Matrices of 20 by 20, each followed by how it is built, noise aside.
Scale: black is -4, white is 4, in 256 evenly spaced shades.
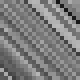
Toeplitz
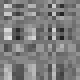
low rank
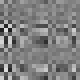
low rank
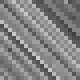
Toeplitz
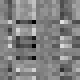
low rank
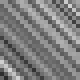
Toeplitz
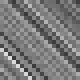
Toeplitz
